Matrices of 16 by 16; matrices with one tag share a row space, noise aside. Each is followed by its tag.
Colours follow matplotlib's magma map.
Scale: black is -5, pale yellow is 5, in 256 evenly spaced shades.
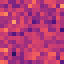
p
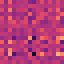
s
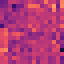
p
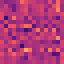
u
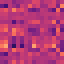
p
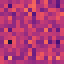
s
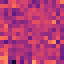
p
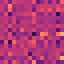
s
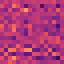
u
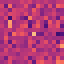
s
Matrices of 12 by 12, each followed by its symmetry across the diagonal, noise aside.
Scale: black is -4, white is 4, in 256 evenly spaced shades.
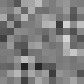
antisymmetric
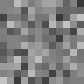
antisymmetric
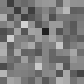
neither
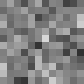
antisymmetric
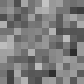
symmetric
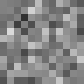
symmetric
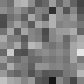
antisymmetric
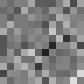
symmetric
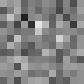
neither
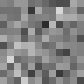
neither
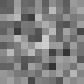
symmetric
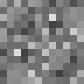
symmetric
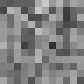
neither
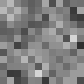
symmetric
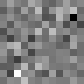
antisymmetric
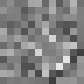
symmetric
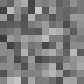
neither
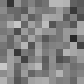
neither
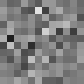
antisymmetric
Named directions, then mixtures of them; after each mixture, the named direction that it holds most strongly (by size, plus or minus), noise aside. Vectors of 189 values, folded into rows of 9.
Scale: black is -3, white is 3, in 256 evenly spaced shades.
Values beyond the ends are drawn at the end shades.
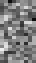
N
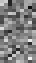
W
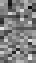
W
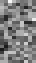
N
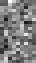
N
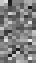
W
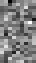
N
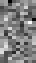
N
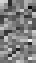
W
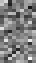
W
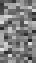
N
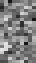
N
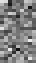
W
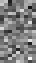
W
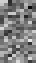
W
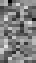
N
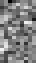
N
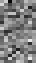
W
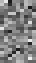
W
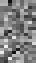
W
